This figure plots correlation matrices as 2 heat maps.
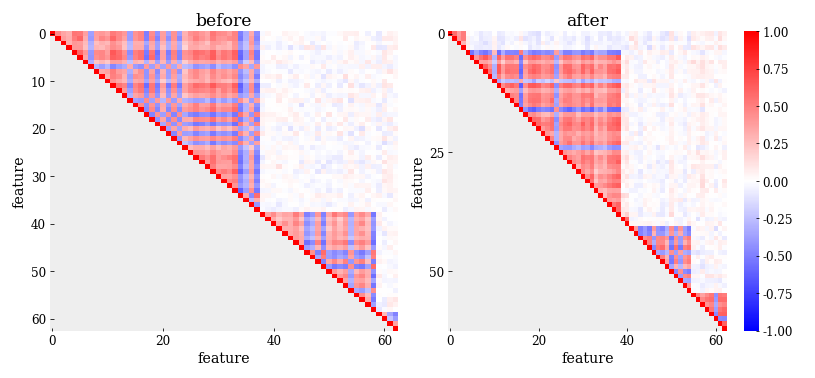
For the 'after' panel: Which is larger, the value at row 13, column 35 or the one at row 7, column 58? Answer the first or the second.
the first
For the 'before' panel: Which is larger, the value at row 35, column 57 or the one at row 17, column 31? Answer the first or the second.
the first
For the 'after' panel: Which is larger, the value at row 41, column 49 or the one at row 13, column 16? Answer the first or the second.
the first
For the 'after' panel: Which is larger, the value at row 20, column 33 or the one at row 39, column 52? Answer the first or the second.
the first
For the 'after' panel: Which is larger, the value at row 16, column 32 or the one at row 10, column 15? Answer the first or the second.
the second
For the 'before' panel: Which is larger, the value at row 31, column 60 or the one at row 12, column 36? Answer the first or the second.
the second
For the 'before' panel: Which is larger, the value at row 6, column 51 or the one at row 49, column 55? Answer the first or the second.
the first
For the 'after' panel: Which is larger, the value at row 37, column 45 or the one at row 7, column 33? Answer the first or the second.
the second
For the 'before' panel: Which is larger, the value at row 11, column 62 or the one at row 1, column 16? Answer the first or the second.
the second
